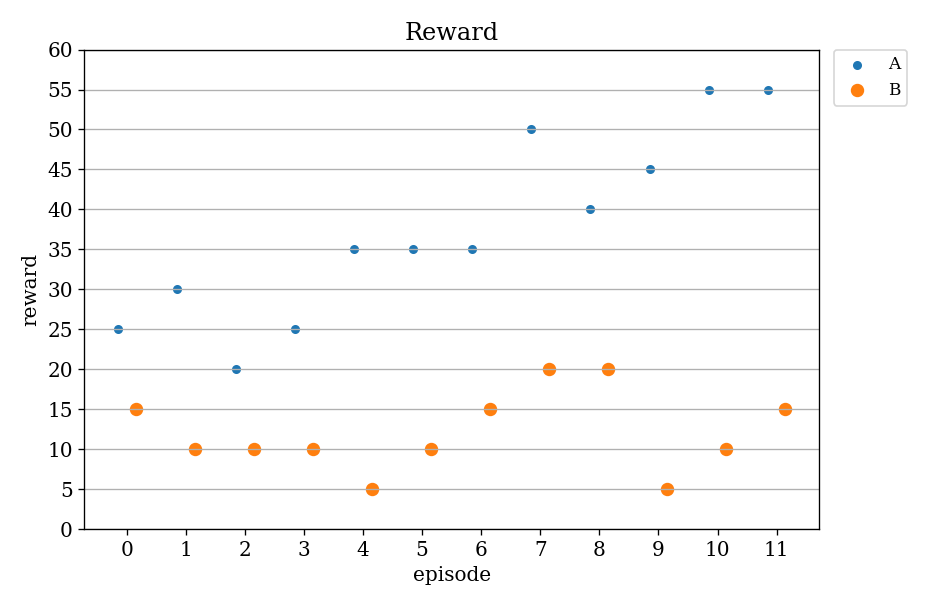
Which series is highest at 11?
A
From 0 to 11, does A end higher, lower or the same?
higher
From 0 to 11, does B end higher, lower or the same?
the same
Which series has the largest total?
A
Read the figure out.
Title: Reward
x-axis: episode, ticks 0 1 2 3 4 5 6 7 8 9 10 11
y-axis: reward, ticks 0 5 10 15 20 25 30 35 40 45 50 55 60
Legend: A, B
Values:
A: 25 30 20 25 35 35 35 50 40 45 55 55
B: 15 10 10 10 5 10 15 20 20 5 10 15
